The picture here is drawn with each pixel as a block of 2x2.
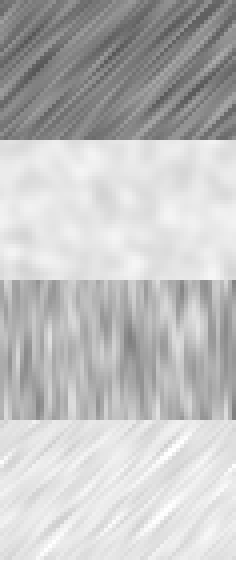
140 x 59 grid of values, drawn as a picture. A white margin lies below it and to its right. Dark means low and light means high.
The table splits into 4 rows of 1 panel. Panel 1,1: middling, slanting up to the right. Panel 2,1: very high, blotchy, faint in contrast. Panel 3,1: high, streaked downward. Panel 4,1: very high, slanting up to the right, faint in contrast.
